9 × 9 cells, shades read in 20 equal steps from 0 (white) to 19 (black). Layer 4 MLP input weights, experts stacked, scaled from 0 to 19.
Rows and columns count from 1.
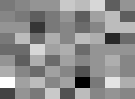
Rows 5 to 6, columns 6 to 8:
11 8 8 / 9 8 6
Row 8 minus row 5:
-11 -4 2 2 1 8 2 -6 -2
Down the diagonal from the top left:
10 10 15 6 6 9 8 2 9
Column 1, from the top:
10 9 8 10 11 8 6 0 14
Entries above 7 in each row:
6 7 7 5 6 6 6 3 7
